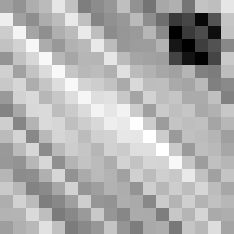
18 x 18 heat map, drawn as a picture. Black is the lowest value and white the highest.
Histogram: skewed, a long tail of low values. Roughest part: top right. Mirror symmetry: none. Odd patch: lower, in the top right. Average level on the scale: 70%. Ninth with the lowest average: top right.
